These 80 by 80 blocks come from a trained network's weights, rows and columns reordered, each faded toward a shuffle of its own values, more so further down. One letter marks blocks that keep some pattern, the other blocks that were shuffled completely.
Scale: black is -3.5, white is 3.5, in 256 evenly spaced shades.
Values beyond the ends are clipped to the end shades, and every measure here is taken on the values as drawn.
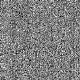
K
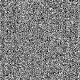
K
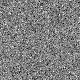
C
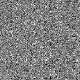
K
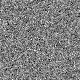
C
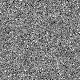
C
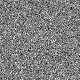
C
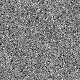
C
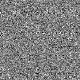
K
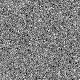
C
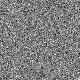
C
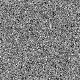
C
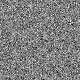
C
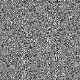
K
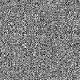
K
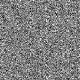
K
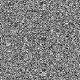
K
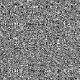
K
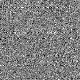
K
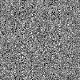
K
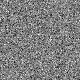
C
